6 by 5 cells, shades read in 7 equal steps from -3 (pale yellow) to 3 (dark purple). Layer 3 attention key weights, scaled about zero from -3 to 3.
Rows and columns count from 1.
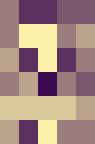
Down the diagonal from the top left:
0 -3 -3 0 -1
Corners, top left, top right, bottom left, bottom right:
0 1 -1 0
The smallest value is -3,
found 4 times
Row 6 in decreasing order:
2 0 0 -1 -3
